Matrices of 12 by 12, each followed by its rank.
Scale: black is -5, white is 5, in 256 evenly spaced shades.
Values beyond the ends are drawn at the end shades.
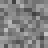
full rank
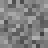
full rank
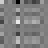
one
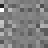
two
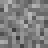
full rank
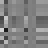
one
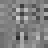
two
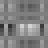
one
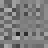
two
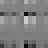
one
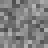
full rank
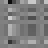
one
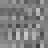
two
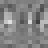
two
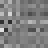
two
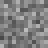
full rank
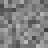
full rank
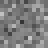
full rank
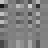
one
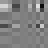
one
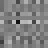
two
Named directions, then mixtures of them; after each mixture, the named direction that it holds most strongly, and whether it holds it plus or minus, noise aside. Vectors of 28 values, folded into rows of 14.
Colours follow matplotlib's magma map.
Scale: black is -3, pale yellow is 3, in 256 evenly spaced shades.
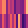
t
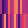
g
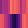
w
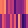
t, plus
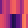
w, plus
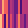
g, minus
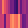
w, minus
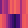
w, plus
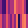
t, minus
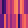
g, plus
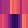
w, plus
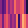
t, minus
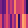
t, minus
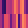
t, minus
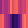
w, plus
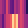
w, minus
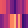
w, minus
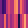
g, plus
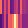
w, minus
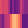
w, minus
